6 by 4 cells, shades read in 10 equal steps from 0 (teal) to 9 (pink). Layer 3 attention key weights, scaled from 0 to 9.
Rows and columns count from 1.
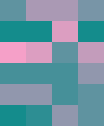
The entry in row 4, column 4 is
5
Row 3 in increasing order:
3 7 8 9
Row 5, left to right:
5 5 2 3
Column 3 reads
6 8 3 2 2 5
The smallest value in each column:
0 0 2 0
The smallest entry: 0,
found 4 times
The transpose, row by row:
3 0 9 2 5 0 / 6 0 8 2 5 1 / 6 8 3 2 2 5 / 4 0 7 5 3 3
